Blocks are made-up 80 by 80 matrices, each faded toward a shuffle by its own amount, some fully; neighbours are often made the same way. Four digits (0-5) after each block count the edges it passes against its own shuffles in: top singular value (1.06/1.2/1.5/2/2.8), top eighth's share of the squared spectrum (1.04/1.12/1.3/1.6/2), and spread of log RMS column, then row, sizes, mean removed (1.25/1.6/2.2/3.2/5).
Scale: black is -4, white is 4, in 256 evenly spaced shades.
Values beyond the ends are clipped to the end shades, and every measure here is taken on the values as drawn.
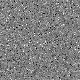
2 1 0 0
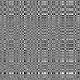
5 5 4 4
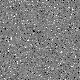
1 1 0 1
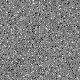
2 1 0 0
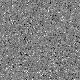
2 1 0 0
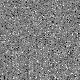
3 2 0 0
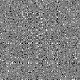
4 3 2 2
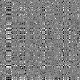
5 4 3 3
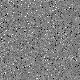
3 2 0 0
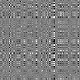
5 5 4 4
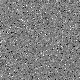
1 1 0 0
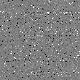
3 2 0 1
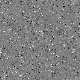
0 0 0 0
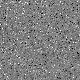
0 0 0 0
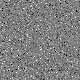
0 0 0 0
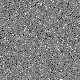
0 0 0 0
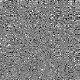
4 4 2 2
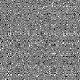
4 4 2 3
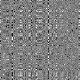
5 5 3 3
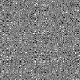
4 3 2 2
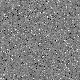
1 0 0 0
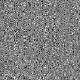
4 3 2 2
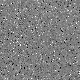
0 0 0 0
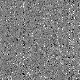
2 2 2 0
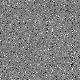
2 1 1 0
